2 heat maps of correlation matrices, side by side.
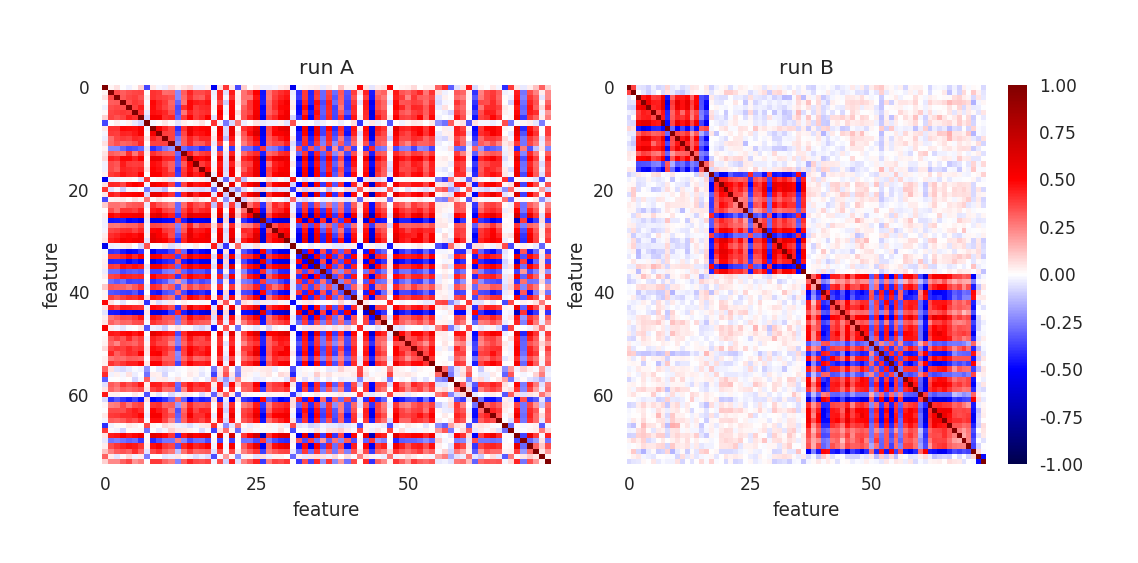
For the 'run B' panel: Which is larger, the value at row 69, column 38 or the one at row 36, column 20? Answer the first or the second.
the second
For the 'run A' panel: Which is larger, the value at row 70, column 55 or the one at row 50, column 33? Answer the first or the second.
the second
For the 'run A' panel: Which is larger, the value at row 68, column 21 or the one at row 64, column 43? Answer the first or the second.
the first
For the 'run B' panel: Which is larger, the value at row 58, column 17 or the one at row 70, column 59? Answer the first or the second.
the second
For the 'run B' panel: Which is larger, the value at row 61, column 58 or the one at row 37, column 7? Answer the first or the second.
the second
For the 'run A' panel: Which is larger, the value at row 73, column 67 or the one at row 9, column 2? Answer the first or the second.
the second
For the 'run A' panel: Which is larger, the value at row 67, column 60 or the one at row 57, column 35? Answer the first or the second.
the first
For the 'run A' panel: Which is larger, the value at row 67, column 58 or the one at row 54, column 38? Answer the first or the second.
the first
